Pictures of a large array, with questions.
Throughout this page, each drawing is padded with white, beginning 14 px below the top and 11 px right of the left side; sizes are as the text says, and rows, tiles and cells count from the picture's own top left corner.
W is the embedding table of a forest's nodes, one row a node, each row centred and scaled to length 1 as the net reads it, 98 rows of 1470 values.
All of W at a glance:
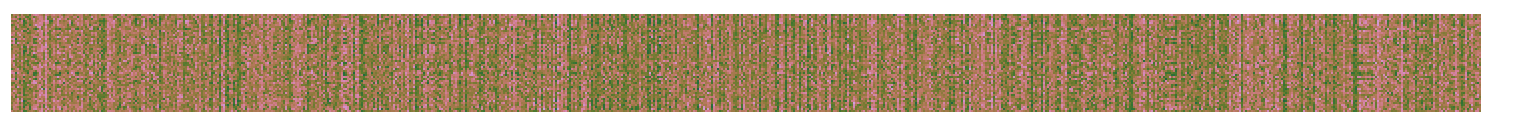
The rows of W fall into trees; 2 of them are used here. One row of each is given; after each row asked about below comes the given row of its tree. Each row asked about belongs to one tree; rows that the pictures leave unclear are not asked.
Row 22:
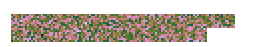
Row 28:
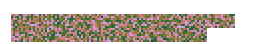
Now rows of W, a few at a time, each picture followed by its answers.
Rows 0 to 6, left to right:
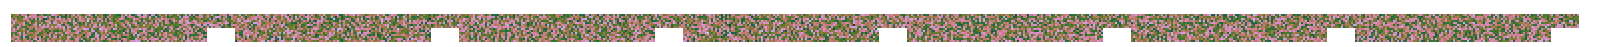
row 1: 22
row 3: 28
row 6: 22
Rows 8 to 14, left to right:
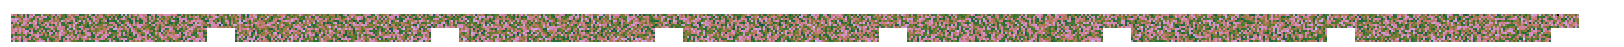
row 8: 22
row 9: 22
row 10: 22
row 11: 22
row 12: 22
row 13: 28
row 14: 28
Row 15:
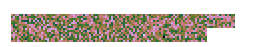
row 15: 28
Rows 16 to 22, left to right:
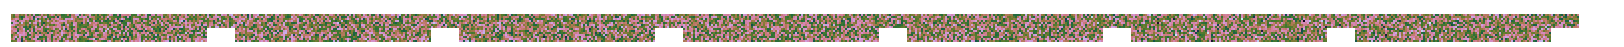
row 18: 28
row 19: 22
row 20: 22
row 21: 28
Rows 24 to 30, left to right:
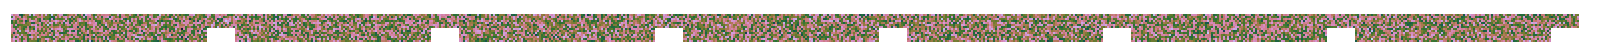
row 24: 28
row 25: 28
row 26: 28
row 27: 22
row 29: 28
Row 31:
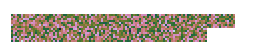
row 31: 22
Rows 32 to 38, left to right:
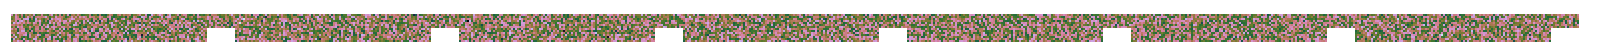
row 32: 22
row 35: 22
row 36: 22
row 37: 22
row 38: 22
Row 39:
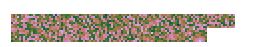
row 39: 22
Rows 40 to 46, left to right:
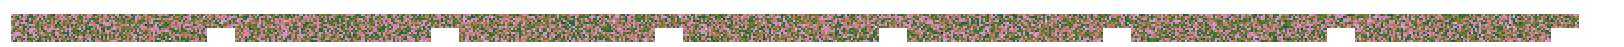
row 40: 28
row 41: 22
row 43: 28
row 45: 28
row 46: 22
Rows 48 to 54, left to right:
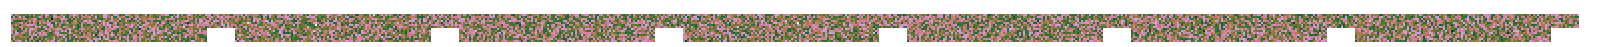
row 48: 28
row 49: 28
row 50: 22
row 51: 28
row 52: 22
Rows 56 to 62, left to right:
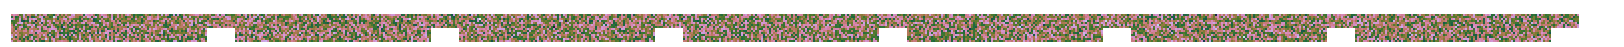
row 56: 28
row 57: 22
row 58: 28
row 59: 28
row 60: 28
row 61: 28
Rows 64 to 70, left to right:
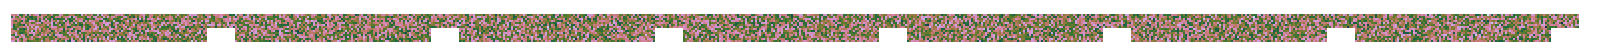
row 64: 28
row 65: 28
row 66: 22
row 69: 22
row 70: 28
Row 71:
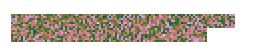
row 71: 22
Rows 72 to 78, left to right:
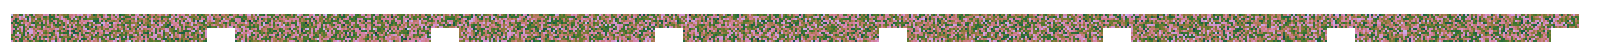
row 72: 28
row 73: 22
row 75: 22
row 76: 22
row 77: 28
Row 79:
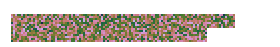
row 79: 22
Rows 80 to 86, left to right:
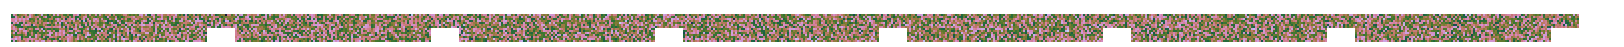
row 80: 22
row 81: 28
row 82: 28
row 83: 22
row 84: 22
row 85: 22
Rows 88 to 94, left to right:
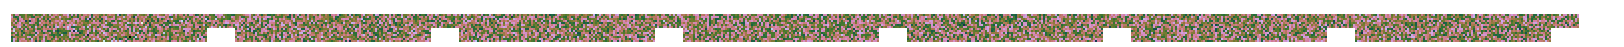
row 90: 22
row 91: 22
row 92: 22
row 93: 22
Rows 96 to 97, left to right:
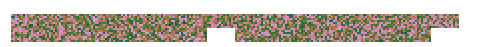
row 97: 28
